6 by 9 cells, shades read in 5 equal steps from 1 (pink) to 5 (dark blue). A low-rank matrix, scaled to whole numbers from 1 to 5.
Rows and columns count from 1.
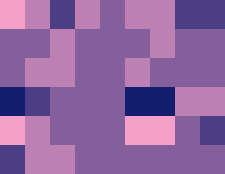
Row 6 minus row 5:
3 0 -1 0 0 2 2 0 -1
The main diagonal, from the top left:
1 3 2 3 3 3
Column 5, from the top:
3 3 3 3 3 3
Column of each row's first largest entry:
3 1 1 1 9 1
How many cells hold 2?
14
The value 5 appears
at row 4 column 1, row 4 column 6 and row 4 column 7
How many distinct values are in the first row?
4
